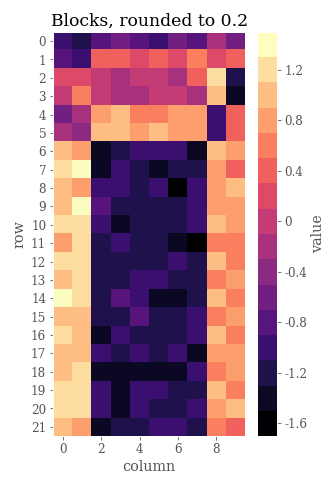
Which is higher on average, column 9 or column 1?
column 1
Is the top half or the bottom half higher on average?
top
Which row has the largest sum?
5
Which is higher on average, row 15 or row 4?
row 4
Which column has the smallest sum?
6
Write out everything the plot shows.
Title: Blocks, rounded to 0.2
x-axis: column, ticks 0 2 4 6 8
y-axis: row, ticks 0 1 2 3 4 5 6 7 8 9 10 11 12 13 14 15 16 17 18 19 20 21 (0 at the top)
Colour bar: value, ticks -1.6 -1.2 -0.8 -0.4 0 0.4 0.8 1.2
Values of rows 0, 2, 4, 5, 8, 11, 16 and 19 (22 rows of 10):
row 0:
-1 -1.2 -0.8 -0.6 -0.8 -1 -0.6 -0.8 -0.2 -0.6
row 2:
0.2 0.2 0 -0.2 0 0 -0.2 0.4 1.2 -1.2
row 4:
-0.6 -0.2 0.8 1 0.6 0.6 0.8 0.8 -1 0.4
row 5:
-0.2 -0.4 1 1 0.8 1 0.8 0.8 -1 0.4
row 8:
1 0.8 -1 -1 -1.2 -1 -1.6 -1 0.8 1
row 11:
0.8 1.2 -1.2 -1 -1.2 -1.2 -1.4 -1.6 0.6 0.6
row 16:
1.2 1 -1.4 -1 -1.2 -1.2 -1.2 -1 1 0.6
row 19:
1.2 1.2 -1 -1.4 -1 -1 -1.2 -1.2 1 0.6
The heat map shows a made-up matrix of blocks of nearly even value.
